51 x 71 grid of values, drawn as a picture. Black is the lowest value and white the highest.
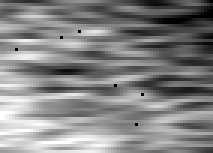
Six lone cells stand out, each far lower than its neighbours. There is an overall slope up to the bottom left. The ninth with the highest average is the bottom left. The ninth with the lowest average is the top right.
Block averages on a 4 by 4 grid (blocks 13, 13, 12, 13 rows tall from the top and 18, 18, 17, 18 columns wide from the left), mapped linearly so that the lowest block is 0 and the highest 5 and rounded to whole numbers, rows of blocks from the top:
2210 | 3221 | 4331 | 5433
